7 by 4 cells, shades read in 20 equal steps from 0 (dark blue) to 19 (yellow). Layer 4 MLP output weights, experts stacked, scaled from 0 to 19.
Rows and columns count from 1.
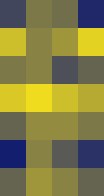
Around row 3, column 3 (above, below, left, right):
12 16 10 7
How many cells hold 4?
1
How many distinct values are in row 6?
4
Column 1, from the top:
4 16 9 17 7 0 7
